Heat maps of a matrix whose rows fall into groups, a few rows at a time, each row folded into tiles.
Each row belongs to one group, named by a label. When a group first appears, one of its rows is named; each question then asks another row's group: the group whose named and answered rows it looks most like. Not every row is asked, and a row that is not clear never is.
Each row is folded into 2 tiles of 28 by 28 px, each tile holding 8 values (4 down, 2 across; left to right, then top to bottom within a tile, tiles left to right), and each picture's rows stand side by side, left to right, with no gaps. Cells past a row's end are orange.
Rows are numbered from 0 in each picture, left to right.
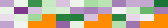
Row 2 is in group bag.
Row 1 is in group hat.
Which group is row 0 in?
hat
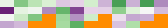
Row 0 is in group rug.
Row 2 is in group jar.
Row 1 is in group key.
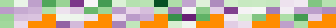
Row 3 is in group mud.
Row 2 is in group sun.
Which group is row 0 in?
sun
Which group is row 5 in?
hat
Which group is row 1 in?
sun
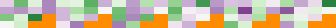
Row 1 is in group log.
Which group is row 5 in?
sun
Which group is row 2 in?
key
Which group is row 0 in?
rug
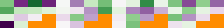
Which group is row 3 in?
jar
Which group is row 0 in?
jar
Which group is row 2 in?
hat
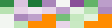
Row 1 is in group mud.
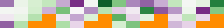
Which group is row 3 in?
sun
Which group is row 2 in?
mud
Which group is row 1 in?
bag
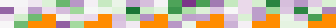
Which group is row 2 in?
log
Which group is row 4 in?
sun
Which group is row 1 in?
sun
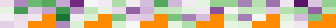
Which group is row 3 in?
bag
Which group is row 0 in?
bag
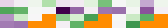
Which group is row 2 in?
rug
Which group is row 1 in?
rug
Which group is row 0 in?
log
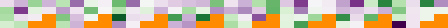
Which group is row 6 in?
bag
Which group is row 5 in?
key
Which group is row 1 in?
mud
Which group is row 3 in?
bag
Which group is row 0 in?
key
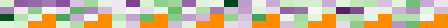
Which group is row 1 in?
bag
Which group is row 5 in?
rug
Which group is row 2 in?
bag
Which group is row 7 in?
rug
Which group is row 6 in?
rug
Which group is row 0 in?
mud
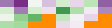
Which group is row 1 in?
jar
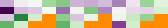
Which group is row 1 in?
mud
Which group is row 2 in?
hat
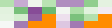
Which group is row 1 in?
log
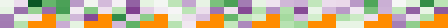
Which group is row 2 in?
key
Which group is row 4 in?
mud
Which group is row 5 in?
key
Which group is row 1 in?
jar
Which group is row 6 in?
mud
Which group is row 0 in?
hat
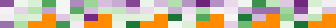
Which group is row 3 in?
mud
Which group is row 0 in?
hat
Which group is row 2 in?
key
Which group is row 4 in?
hat
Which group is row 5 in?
key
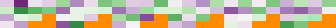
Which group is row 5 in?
rug
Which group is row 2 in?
sun
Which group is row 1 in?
sun
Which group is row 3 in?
bag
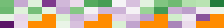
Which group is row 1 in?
bag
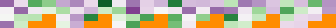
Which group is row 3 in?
mud
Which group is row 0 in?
hat
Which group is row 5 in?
jar
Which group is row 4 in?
mud
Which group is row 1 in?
bag
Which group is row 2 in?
key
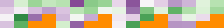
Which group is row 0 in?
hat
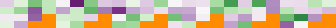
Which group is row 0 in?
log
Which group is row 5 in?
hat
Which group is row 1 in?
mud
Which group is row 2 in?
rug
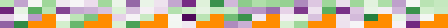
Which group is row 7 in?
log
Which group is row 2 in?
key
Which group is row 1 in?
rug
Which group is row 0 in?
sun
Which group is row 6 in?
rug
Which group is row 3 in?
bag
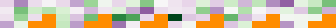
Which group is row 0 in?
log
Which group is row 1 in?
bag
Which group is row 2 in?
hat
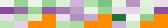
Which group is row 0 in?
rug
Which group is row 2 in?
mud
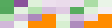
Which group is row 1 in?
log
